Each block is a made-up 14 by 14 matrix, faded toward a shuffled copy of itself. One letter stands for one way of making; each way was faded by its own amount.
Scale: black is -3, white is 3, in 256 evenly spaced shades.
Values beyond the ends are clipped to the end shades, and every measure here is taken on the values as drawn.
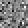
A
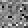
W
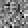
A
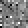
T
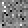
T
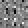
W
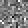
A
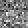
A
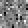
T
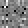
W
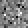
T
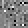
W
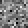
A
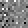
T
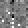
W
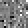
T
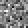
A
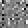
W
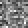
A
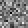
A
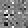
W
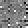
W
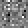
W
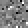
T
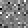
W
